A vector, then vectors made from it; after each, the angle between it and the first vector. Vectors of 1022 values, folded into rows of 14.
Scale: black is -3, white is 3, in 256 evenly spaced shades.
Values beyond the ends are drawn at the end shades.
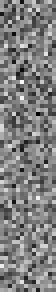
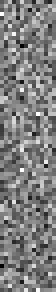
nearly opposite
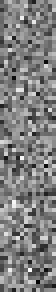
partly opposed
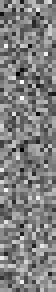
nearly parallel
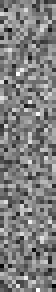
partly opposed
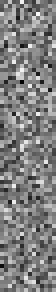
nearly opposite
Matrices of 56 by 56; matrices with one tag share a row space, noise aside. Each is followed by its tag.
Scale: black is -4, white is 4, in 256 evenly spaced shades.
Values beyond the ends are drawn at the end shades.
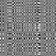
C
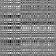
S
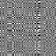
C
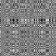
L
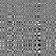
C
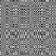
L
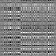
S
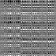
S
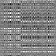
S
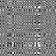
C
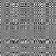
L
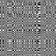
C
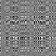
L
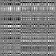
S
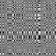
C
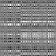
S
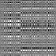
S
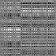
S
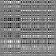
S
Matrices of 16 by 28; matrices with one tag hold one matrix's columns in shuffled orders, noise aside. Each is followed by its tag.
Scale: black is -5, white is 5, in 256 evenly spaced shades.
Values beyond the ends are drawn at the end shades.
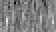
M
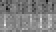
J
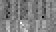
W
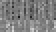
W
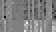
W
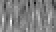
M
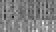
W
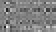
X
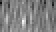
M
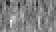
M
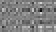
X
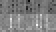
J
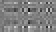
X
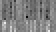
W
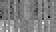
W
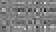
X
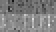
J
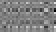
X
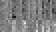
W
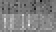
J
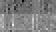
J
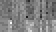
W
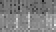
J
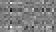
X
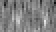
M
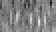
M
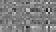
X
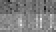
J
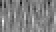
M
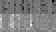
J
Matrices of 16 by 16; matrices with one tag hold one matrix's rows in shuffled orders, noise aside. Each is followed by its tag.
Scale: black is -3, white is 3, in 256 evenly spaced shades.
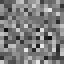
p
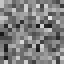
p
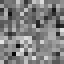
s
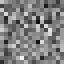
p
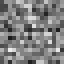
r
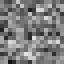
r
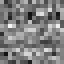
r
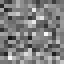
r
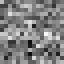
r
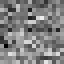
r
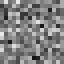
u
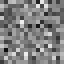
p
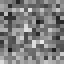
s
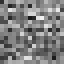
r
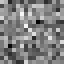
s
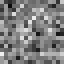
s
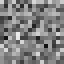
u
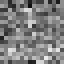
r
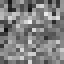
r
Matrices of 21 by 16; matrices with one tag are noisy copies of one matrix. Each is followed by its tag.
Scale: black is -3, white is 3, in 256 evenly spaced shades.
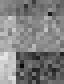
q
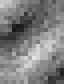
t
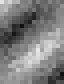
t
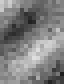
t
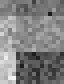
q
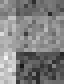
q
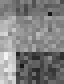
q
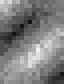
t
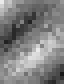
t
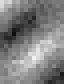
t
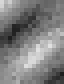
t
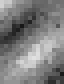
t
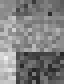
q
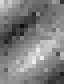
t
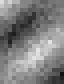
t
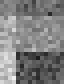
q
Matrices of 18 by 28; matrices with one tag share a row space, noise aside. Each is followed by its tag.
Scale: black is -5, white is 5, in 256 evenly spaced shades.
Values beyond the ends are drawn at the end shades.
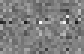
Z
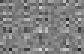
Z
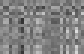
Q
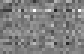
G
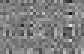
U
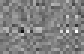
Q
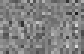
Q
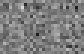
Q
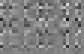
Z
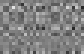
Q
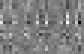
Z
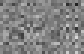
Q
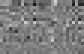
G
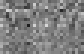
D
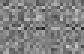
Q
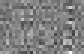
U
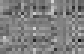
G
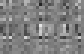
Z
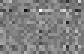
Z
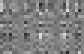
Z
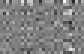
U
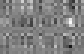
U
